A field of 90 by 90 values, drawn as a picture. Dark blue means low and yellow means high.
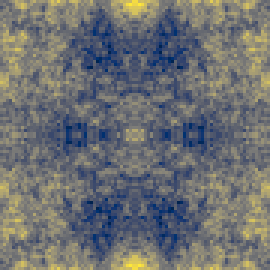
The texture is blotchy. Its left and right halves mirror each other, and so do its top and bottom. No overall slope runs across the table. There is no seam. The values follow a bell shape.
